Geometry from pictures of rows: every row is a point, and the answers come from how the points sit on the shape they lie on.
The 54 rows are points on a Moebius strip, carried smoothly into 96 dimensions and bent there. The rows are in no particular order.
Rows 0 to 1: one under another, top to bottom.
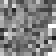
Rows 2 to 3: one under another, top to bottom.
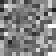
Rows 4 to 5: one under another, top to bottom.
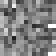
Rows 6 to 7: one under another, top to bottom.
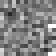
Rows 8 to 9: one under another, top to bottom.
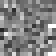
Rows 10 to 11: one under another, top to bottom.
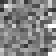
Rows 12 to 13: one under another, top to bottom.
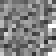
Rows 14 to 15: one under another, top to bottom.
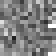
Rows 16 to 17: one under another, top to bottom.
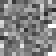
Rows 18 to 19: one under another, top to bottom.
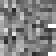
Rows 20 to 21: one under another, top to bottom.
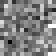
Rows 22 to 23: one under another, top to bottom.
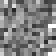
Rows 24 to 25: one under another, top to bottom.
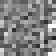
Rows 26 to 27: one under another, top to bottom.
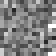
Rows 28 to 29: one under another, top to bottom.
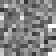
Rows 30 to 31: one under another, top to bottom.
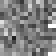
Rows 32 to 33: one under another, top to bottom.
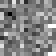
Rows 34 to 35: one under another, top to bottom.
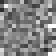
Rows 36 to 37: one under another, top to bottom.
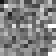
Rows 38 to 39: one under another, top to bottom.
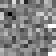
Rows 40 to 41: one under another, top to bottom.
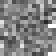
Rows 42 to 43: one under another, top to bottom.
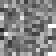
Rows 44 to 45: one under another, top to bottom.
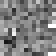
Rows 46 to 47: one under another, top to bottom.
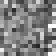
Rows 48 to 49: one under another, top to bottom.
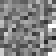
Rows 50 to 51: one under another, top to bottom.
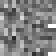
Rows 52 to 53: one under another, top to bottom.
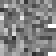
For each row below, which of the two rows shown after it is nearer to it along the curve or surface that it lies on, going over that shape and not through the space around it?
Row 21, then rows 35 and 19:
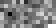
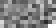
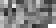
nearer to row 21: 19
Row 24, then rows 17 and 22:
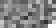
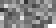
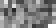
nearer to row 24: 22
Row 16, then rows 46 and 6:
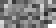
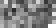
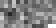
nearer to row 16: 46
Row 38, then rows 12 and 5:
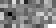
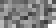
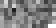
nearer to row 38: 5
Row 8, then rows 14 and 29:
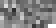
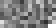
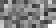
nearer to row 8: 14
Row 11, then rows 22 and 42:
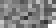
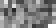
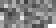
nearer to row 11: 22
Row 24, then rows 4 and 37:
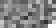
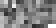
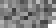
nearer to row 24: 37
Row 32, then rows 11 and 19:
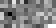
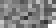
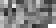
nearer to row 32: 19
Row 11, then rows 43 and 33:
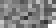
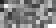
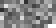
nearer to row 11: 43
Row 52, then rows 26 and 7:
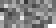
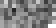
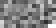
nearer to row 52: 26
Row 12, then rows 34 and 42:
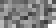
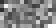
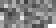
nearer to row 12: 34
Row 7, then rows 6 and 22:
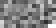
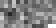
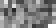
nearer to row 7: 22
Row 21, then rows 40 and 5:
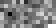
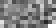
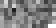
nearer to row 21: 5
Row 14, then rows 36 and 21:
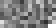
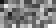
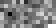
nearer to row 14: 36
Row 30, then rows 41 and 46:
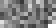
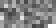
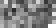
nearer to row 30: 46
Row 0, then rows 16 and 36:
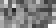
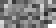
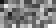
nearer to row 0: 16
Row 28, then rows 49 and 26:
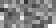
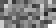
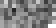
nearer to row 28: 26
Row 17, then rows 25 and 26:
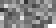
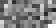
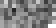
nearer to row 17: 26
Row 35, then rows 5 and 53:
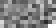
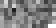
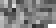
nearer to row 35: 5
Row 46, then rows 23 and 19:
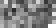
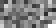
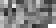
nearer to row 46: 19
